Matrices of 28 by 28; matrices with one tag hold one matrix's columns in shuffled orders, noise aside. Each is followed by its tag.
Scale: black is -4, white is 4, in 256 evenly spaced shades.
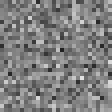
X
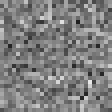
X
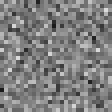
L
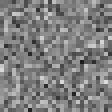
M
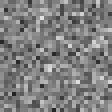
M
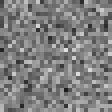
L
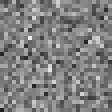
M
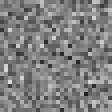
M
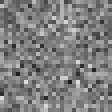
X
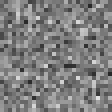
X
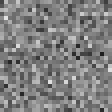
M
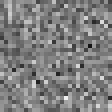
X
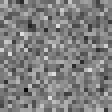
L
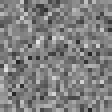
M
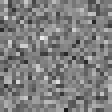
M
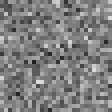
M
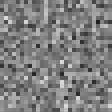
X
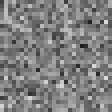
X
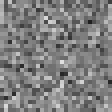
X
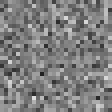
X
